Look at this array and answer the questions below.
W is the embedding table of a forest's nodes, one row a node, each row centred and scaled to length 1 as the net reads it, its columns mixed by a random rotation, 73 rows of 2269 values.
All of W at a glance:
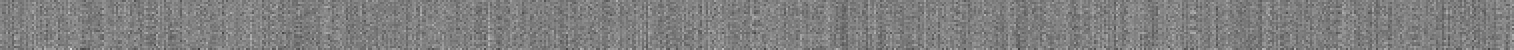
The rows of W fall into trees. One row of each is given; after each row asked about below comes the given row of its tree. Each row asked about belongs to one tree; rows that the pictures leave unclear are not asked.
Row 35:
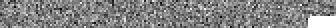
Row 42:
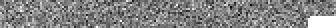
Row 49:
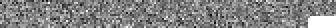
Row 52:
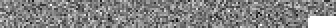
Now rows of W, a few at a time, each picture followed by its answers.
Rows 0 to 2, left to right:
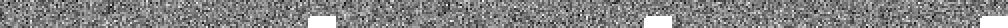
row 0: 35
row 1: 35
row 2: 49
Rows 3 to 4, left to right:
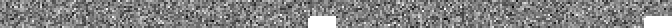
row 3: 42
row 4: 52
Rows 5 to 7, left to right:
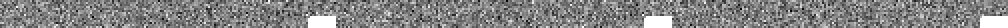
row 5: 49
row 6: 49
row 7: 35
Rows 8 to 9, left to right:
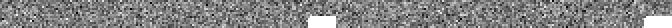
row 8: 35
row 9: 42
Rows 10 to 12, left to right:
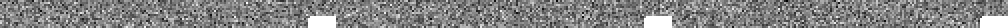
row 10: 49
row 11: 49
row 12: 42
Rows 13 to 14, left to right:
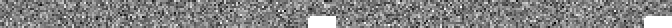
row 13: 52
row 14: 52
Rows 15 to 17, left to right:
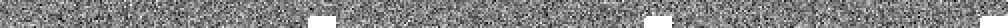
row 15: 52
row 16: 49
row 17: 49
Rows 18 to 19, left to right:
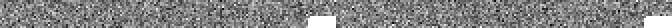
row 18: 49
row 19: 49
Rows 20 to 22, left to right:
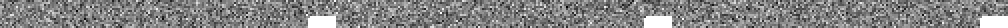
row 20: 49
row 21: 42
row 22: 52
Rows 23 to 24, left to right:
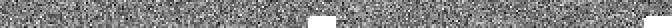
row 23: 52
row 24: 42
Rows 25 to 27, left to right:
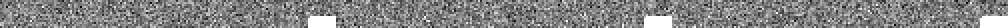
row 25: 35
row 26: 35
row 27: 42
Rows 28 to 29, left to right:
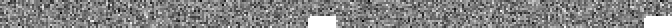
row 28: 35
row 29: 52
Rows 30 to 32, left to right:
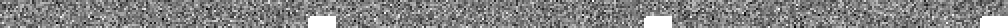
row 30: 49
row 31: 49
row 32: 42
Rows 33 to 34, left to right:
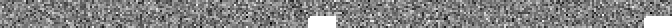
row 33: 49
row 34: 52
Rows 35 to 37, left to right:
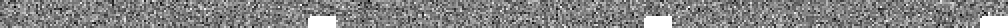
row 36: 52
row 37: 49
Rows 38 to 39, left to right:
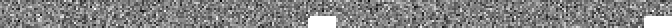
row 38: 49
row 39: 52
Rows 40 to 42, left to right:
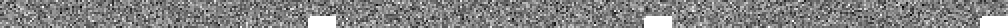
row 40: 35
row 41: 52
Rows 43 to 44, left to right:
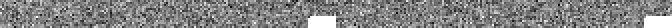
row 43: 42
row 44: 35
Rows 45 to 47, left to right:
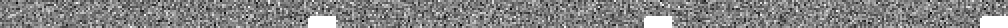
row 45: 49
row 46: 52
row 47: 52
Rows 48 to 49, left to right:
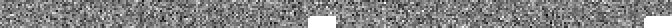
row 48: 49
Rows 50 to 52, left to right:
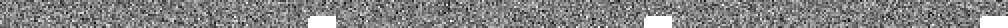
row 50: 49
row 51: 35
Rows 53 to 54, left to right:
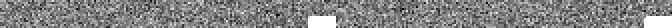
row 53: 52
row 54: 35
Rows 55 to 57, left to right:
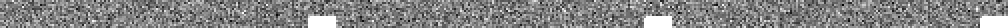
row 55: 52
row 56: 52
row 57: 52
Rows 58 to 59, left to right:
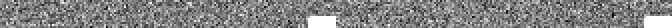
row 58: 52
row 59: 52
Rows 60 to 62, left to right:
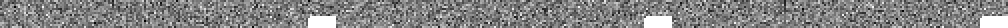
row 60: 35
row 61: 49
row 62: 35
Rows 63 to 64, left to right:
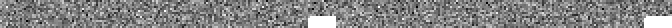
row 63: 52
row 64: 35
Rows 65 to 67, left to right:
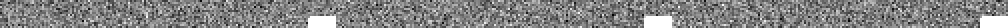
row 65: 35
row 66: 52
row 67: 52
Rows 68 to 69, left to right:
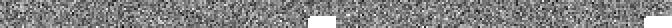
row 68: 42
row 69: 49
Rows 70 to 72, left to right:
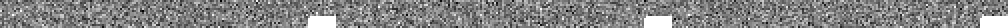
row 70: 49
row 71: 35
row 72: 35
